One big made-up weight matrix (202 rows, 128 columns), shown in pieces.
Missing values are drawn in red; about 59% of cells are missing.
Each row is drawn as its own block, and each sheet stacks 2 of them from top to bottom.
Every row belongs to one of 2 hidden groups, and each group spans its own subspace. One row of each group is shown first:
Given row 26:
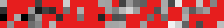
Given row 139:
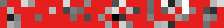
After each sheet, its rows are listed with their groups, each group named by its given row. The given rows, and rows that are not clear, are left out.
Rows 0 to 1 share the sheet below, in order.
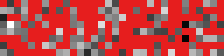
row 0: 26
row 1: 139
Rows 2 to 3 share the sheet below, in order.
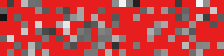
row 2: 26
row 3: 139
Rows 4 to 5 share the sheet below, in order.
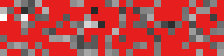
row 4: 26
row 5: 26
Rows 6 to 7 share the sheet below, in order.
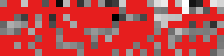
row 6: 139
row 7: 26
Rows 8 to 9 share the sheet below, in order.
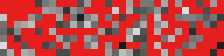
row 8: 139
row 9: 139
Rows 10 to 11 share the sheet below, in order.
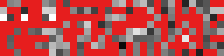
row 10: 26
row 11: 139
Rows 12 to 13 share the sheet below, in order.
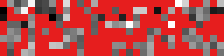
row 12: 26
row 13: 26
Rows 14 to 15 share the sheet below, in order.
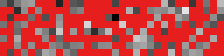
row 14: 139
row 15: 139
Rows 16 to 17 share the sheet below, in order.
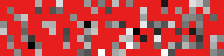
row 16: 139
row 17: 26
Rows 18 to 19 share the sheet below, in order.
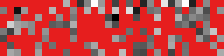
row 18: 139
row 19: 139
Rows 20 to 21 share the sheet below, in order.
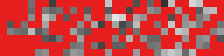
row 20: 139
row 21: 26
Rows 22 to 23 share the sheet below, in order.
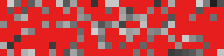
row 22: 139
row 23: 139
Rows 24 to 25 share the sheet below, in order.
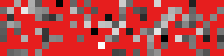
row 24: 139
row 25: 26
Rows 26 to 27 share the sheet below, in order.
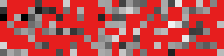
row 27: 139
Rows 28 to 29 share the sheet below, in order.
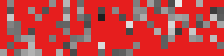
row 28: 26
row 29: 26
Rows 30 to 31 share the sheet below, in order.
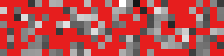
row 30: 26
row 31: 139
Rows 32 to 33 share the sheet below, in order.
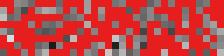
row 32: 26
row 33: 139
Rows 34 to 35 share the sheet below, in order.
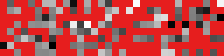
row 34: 139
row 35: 26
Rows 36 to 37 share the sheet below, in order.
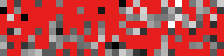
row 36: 26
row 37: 139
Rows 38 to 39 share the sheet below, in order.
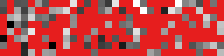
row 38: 26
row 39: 26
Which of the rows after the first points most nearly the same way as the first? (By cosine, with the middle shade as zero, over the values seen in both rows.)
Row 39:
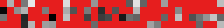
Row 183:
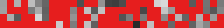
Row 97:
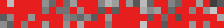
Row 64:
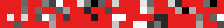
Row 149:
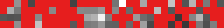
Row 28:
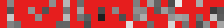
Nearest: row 28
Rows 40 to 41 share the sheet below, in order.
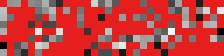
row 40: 26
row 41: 139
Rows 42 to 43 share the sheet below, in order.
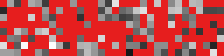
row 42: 26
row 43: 26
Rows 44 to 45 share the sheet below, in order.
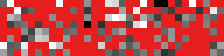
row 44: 139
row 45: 26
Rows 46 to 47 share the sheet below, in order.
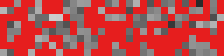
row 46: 26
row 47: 26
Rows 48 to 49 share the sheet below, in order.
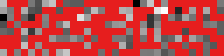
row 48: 26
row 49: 26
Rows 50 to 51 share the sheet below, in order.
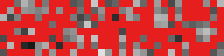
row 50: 139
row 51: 26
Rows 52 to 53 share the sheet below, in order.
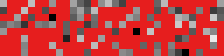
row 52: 26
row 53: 26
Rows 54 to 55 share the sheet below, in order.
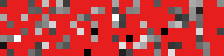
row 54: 139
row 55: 139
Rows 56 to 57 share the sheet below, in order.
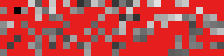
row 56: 139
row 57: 139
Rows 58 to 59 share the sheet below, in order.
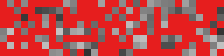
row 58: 26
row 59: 139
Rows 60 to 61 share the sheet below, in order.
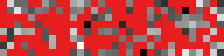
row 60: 139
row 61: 139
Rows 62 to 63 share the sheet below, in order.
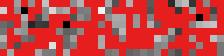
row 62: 26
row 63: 26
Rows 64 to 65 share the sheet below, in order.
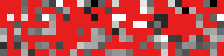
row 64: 139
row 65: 26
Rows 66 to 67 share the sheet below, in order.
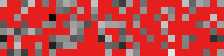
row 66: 26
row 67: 26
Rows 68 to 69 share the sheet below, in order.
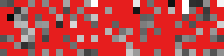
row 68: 139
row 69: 26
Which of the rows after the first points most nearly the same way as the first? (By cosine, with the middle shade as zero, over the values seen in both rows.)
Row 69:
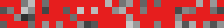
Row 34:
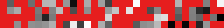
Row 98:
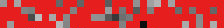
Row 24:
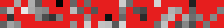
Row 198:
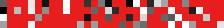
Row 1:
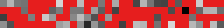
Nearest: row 1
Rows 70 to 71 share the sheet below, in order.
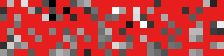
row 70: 139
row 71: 139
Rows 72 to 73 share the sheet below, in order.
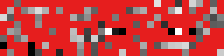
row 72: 26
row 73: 26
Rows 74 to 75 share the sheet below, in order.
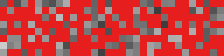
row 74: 26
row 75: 26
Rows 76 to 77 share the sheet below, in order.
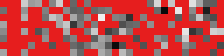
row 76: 26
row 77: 139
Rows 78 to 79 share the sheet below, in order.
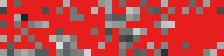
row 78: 26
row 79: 26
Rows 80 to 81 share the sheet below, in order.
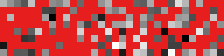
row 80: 26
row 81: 139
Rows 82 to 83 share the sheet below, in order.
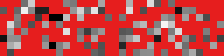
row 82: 26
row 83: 26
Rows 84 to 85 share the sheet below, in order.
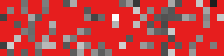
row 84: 139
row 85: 139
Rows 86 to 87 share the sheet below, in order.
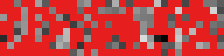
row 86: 26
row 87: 26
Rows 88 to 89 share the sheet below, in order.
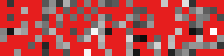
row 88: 139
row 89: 139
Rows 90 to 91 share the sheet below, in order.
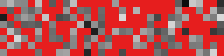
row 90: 139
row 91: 139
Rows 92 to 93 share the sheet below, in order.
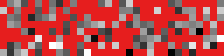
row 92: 26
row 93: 26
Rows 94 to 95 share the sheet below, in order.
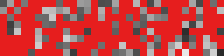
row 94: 26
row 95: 139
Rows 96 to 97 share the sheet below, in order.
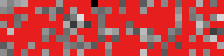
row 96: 139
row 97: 139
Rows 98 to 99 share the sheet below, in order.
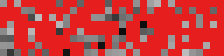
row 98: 139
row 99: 26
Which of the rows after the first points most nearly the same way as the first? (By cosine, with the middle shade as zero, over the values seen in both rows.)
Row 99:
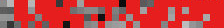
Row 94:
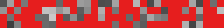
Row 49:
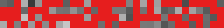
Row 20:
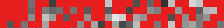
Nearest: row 94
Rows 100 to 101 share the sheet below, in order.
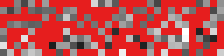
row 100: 26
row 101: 139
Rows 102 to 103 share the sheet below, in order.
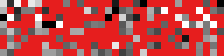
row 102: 139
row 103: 139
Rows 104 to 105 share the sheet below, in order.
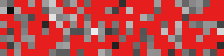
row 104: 139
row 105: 139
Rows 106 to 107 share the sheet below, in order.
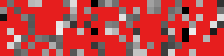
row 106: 139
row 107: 139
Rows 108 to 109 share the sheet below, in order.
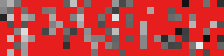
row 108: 139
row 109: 26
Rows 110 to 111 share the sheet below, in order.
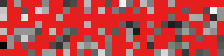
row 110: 26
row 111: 26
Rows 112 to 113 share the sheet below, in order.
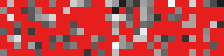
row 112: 139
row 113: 139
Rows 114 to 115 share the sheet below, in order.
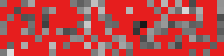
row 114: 139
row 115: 26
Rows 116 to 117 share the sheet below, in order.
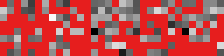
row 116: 26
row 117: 139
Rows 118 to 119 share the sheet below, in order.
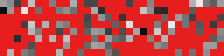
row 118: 26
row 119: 139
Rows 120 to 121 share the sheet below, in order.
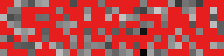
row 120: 26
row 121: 139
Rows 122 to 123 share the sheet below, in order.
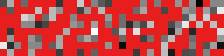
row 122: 26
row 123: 139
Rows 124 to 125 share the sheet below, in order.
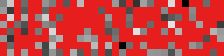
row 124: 139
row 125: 139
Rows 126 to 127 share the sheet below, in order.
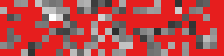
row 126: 26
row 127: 26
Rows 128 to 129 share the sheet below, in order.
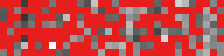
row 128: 26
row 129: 26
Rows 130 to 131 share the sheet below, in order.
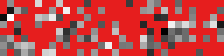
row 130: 139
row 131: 139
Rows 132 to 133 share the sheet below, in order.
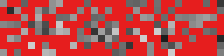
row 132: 139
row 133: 26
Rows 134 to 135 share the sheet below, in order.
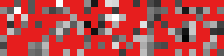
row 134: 139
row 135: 139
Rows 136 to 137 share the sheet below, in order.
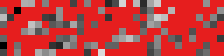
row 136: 139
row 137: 26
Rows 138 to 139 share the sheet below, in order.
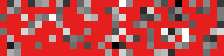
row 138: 26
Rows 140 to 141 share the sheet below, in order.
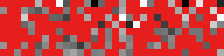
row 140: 139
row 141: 139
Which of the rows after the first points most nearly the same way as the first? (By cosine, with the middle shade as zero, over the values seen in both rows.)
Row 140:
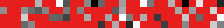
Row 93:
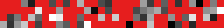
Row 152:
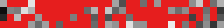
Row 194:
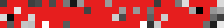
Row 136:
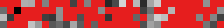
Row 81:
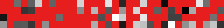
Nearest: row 81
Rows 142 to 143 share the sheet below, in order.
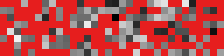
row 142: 139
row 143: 139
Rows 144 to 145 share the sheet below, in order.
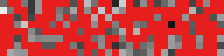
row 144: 26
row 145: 139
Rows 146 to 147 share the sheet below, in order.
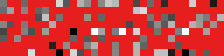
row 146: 139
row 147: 139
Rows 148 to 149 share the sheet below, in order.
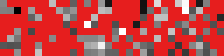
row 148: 139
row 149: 26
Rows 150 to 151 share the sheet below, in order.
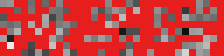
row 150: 139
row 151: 139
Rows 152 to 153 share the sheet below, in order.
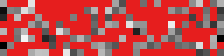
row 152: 26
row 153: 26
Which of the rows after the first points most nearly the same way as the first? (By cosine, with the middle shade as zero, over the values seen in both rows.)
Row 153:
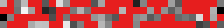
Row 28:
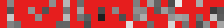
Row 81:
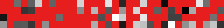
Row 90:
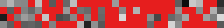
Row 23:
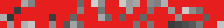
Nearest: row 90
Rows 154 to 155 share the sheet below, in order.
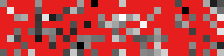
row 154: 139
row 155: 139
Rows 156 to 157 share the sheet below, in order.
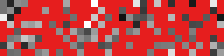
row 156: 139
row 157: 26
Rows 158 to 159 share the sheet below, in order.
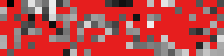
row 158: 139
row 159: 26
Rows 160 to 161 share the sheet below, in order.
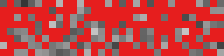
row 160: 139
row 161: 139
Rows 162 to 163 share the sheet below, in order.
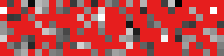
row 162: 26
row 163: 26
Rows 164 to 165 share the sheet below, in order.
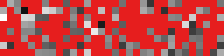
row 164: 26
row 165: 139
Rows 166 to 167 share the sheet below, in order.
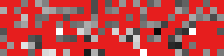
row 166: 26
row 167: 139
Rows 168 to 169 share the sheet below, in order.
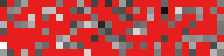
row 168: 26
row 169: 26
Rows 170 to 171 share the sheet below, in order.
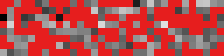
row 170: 26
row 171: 26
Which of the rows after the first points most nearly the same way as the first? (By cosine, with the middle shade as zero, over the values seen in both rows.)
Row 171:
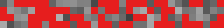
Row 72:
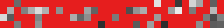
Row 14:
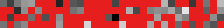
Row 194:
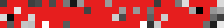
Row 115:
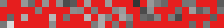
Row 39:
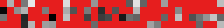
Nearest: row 72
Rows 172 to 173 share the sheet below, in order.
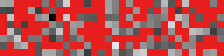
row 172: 26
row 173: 139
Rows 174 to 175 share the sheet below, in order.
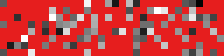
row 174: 26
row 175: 139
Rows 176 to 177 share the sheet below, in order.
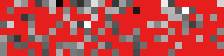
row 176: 139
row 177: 139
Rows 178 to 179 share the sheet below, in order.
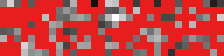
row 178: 139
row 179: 26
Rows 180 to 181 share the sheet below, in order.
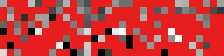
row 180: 26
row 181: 26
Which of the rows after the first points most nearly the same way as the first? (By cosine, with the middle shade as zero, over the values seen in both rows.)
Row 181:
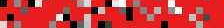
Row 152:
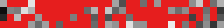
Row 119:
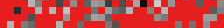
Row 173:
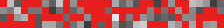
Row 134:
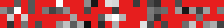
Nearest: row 173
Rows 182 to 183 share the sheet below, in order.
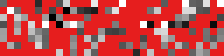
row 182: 139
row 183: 139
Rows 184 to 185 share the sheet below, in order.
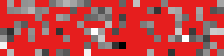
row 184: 26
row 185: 139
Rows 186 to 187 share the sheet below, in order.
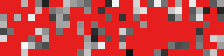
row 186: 26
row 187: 26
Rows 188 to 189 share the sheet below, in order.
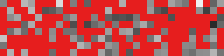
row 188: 26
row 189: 26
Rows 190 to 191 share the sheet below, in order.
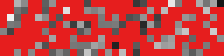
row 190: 139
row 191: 139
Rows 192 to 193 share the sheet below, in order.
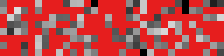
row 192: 139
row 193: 139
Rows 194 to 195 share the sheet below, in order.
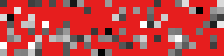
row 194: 139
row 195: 26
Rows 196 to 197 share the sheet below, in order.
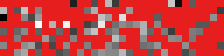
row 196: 26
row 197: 139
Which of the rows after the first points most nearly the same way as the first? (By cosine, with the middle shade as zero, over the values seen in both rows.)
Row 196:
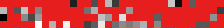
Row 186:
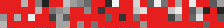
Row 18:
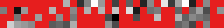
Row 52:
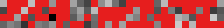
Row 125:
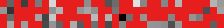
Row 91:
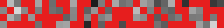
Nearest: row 52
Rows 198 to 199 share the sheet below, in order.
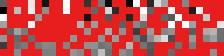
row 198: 26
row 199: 26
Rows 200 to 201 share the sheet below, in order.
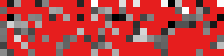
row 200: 139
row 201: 139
